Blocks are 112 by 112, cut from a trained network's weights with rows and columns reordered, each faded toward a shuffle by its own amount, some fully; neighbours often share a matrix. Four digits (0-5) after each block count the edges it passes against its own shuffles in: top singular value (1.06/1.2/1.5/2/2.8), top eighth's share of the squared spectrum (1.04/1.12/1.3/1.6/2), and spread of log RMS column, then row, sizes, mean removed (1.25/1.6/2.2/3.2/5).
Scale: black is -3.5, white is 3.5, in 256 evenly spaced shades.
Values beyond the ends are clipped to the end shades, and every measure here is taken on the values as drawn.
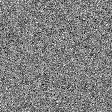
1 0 0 0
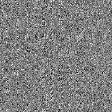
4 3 3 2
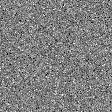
0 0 0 0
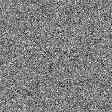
2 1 1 0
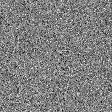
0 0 0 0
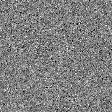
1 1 0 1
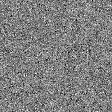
1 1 0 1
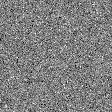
0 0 0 0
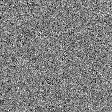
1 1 0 1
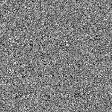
2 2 0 2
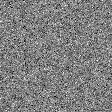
0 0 0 0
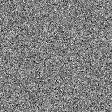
2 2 0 0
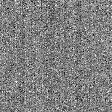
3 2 0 2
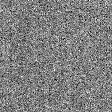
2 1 0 0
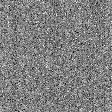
1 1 0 0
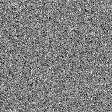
1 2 0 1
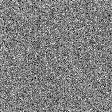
1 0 0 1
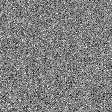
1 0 0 0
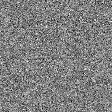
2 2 0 1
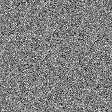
1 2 0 1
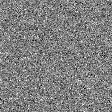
2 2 0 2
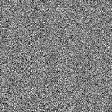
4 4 2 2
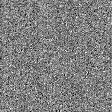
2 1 0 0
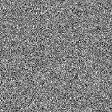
3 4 2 2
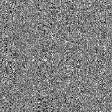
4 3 3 1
